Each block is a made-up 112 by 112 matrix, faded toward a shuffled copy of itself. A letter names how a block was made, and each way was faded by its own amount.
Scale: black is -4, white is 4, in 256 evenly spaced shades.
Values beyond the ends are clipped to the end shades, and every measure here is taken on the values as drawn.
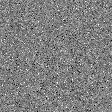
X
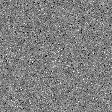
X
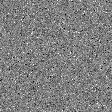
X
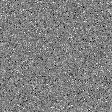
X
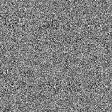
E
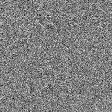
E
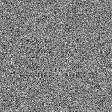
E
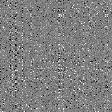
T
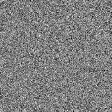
E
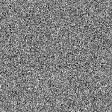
E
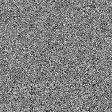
E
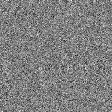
E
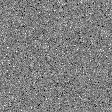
X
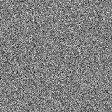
E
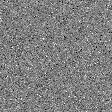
X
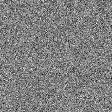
E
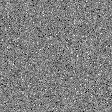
X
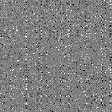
T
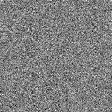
E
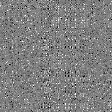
T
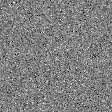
X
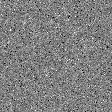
X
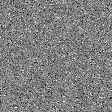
X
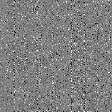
T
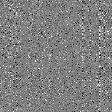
T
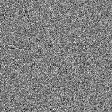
E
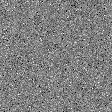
X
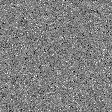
X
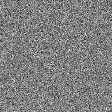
E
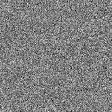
E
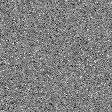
X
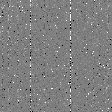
T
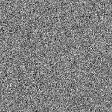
E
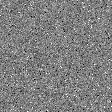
X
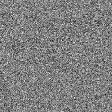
E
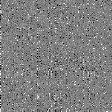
T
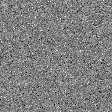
X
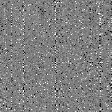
T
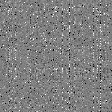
T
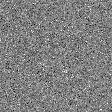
X
